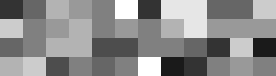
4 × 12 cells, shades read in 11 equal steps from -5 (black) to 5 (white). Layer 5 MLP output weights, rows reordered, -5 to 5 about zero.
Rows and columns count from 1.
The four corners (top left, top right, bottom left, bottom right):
-3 3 2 0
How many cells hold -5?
0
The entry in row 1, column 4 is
1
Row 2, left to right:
3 0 1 2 0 1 0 2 4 1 1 1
